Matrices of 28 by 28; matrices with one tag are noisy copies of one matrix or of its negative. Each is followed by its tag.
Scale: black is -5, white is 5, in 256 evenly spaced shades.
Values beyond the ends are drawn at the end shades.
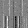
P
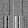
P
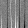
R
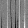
R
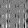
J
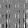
J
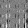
J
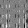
J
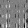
J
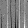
R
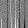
R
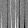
R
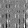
J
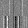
P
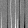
R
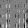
J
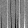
R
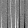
R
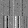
P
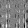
J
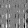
J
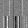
P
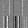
P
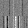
P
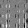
J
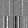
P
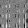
J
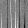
R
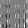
J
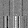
P
